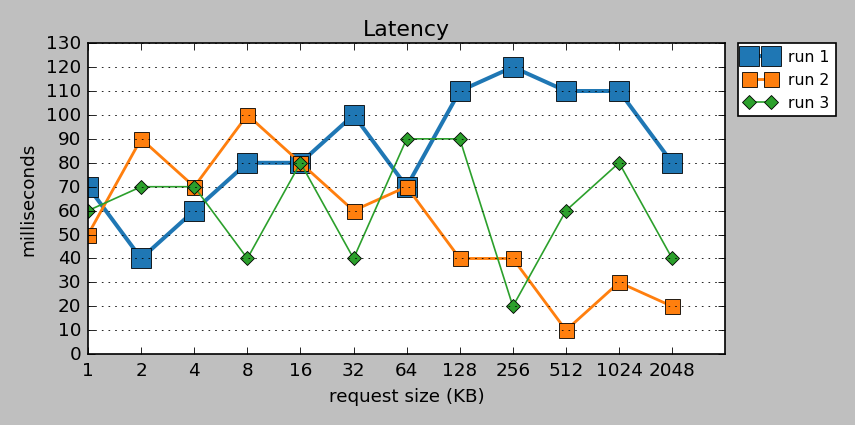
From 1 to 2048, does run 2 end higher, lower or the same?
lower
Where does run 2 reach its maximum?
8
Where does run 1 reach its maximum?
256
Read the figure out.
Title: Latency
x-axis: request size (KB), ticks 1 2 4 8 16 32 64 128 256 512 1024 2048
y-axis: milliseconds, ticks 0 10 20 30 40 50 60 70 80 90 100 110 120 130
Legend: run 1, run 2, run 3
Values:
run 1: 70 40 60 80 80 100 70 110 120 110 110 80
run 2: 50 90 70 100 80 60 70 40 40 10 30 20
run 3: 60 70 70 40 80 40 90 90 20 60 80 40
